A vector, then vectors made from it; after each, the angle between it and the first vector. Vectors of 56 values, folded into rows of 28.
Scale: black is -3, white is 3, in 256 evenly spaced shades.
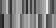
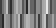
nearly parallel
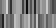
nearly parallel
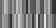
partly aligned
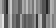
nearly opposite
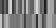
partly opposed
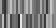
partly opposed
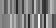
partly opposed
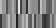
orthogonal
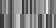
nearly parallel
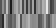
nearly parallel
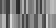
partly opposed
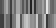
nearly parallel
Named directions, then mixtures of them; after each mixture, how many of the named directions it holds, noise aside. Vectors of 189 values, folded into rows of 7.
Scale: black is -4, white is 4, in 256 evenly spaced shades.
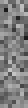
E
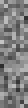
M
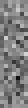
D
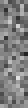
two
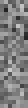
one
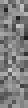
one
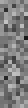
three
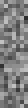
one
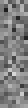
one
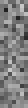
one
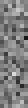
two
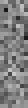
one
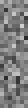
three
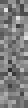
one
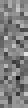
one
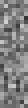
one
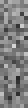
two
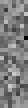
three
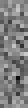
one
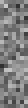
three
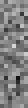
two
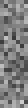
two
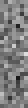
three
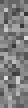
three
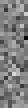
two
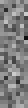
three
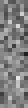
three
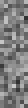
one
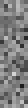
three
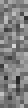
two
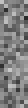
two
